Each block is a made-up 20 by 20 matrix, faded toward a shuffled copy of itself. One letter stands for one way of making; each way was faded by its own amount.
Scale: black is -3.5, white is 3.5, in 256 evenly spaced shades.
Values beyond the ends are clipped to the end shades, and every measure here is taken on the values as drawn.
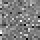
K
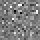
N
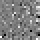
N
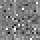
K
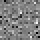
N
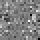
N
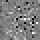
N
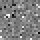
K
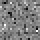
K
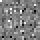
N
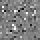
K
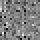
N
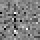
N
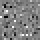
N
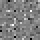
N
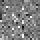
K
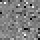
K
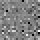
N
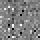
N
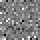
N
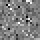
K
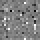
K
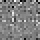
N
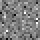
K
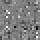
N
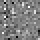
N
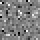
K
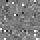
K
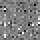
K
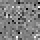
K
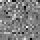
N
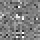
N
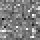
N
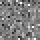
K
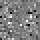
N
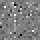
K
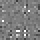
N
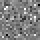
N
